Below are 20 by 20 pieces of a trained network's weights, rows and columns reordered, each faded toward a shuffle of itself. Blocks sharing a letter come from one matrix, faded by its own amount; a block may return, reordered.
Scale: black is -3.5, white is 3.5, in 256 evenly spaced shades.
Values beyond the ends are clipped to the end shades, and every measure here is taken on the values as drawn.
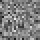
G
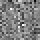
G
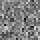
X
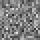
X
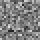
X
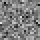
X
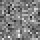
G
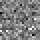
G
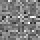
G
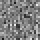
G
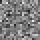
X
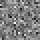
X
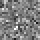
G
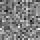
X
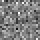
G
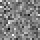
X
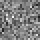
X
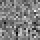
G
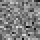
X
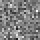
X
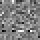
G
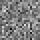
X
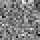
X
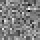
G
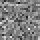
X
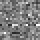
G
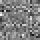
G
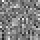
G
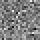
G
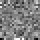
G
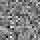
G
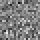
X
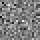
X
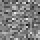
G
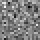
G
